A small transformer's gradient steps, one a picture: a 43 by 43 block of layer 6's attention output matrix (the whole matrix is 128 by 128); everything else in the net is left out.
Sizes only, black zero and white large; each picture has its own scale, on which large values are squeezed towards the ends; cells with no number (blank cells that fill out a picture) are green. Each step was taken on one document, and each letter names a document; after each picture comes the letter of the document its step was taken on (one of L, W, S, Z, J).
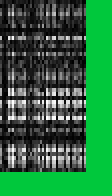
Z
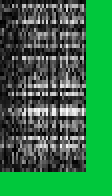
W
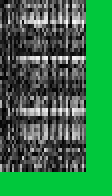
W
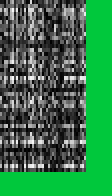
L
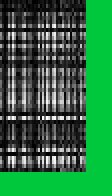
Z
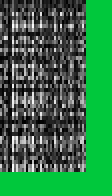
L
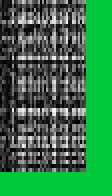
W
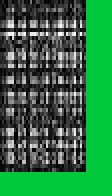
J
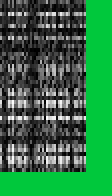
Z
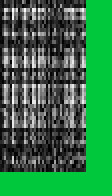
L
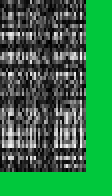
J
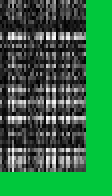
Z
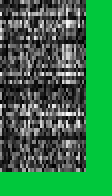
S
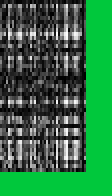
J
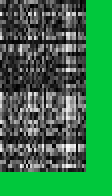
S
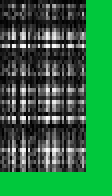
Z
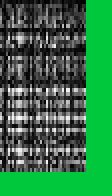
Z
